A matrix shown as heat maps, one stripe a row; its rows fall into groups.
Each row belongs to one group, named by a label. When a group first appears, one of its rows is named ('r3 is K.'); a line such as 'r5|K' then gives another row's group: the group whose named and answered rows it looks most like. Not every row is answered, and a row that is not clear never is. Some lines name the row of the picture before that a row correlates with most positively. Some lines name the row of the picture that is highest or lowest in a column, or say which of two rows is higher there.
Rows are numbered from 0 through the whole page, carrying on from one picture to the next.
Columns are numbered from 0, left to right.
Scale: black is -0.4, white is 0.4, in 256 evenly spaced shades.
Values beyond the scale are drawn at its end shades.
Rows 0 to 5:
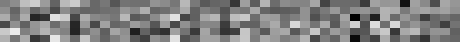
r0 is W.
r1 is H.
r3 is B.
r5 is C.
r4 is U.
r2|C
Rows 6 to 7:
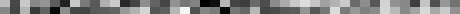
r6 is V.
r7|H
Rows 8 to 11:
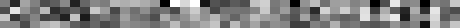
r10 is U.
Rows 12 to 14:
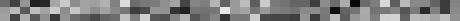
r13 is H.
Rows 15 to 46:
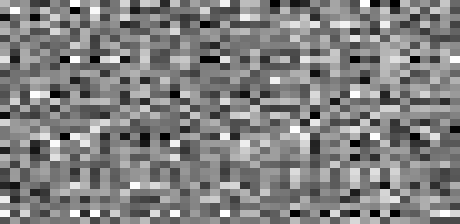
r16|U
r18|V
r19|C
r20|B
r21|V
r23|V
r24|H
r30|H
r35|C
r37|C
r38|H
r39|B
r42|C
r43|U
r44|V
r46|B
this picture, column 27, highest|26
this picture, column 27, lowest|15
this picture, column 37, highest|34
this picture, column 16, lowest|34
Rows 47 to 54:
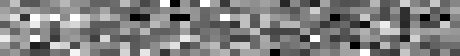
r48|W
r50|W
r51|H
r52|W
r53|C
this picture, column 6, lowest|54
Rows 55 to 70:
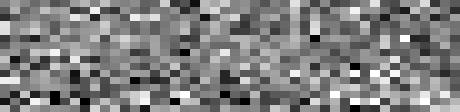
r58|W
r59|W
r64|C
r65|B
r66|U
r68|H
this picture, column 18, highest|68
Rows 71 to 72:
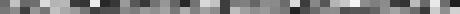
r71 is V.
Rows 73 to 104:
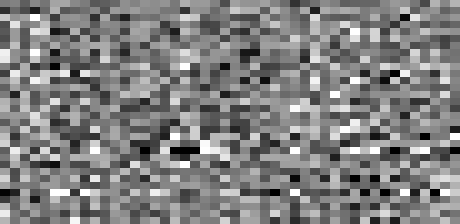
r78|B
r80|W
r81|W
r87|C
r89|W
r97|H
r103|U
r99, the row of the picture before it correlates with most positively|72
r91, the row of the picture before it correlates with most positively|71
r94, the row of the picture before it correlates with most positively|71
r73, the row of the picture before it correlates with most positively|72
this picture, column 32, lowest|98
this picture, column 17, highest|92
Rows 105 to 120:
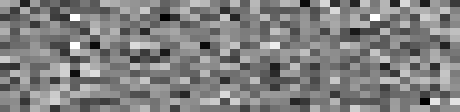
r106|H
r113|U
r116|H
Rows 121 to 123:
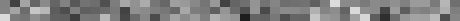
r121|H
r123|W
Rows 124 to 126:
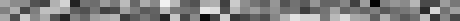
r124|C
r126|V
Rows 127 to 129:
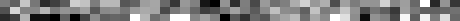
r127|V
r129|H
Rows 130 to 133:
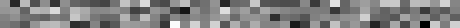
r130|H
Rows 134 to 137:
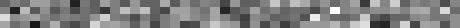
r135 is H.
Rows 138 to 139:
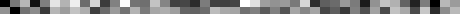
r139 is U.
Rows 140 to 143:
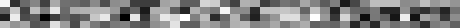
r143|C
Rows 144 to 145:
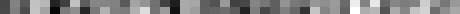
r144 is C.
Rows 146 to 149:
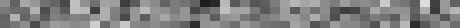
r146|V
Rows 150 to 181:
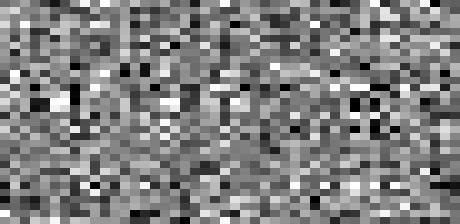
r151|U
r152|H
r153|W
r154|C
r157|H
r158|C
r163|U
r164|C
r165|C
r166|B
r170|V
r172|B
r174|V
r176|B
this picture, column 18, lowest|181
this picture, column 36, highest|162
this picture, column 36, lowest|159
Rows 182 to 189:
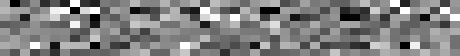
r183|U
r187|U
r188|W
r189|H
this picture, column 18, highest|188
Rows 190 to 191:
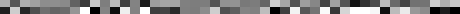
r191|B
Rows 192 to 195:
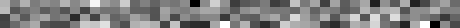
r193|U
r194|B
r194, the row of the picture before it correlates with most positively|191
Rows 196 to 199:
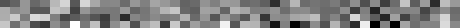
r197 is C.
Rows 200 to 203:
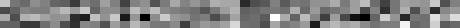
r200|W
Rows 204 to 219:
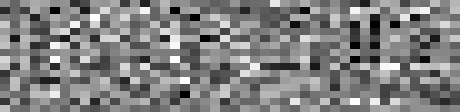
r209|V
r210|C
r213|H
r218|B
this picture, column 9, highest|206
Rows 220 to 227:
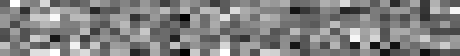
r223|H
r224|B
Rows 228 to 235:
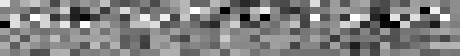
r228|W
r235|C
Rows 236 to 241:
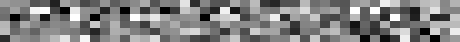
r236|H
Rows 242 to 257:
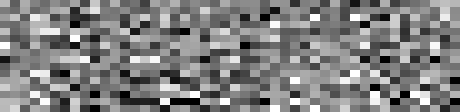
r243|U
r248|W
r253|V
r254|C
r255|W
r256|V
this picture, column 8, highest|250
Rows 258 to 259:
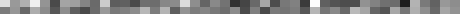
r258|W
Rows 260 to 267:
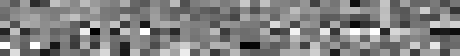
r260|C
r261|V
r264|B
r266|W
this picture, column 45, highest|263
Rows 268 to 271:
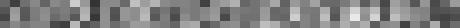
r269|B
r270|B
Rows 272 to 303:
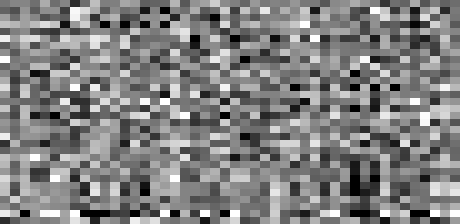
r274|V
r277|W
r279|V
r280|W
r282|C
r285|V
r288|H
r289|V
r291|W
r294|W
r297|C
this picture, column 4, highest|302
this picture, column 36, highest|280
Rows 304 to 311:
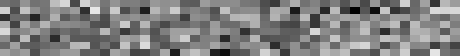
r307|H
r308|W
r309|H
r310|B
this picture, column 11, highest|305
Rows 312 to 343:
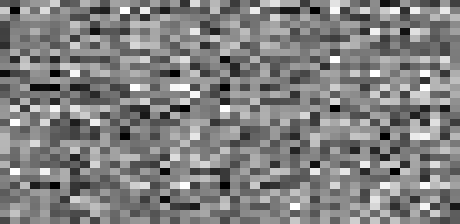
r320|H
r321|W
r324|H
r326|H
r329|U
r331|W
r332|W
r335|U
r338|H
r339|B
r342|U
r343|B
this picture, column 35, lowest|333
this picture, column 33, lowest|327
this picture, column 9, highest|329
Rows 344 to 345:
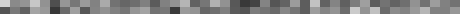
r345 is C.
